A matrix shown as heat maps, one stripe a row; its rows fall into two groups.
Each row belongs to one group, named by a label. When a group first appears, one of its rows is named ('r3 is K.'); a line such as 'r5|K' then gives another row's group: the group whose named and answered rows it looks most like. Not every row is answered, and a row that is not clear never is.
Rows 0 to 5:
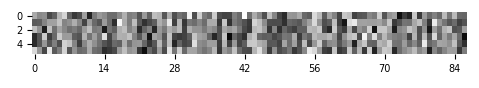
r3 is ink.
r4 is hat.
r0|ink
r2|hat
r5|hat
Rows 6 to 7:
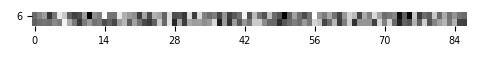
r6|ink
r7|hat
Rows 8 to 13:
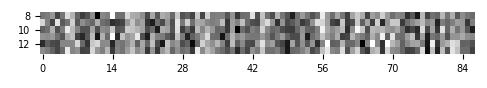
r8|ink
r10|ink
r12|hat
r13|ink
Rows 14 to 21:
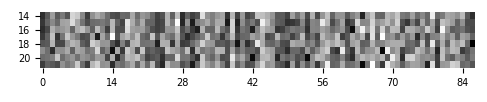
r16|hat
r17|ink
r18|ink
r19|hat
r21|hat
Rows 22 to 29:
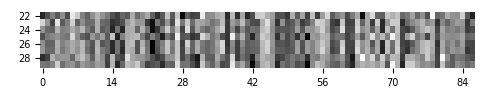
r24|hat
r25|hat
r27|hat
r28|hat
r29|hat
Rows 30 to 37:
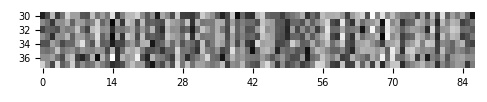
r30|ink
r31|hat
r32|hat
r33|hat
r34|hat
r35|hat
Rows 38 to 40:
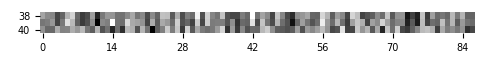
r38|ink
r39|ink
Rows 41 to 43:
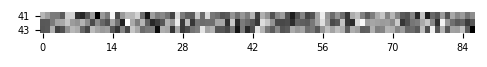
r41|ink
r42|hat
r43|ink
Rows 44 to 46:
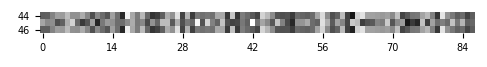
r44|hat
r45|ink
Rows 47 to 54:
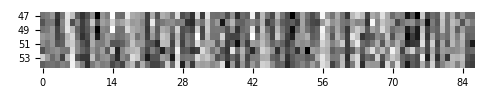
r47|ink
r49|ink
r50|ink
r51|ink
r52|hat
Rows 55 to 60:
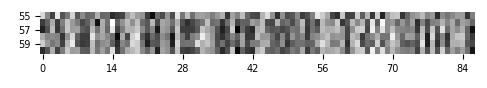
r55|hat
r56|ink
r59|ink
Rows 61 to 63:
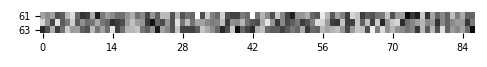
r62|hat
